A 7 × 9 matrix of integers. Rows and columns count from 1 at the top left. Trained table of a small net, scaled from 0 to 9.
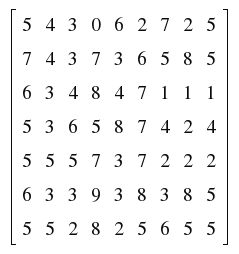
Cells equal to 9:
1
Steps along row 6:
down same up down up down up down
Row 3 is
6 3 4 8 4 7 1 1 1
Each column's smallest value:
5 3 2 0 2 2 1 1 1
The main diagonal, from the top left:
5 4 4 5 3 8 6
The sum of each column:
39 27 26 44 29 42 28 28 27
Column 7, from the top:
7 5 1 4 2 3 6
